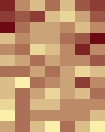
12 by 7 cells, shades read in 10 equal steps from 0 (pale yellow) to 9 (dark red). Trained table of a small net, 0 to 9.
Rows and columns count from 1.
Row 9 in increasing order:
1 2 2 3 3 5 5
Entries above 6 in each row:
2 2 1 1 1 0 0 1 0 0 0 0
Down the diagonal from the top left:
8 6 3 3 4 4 2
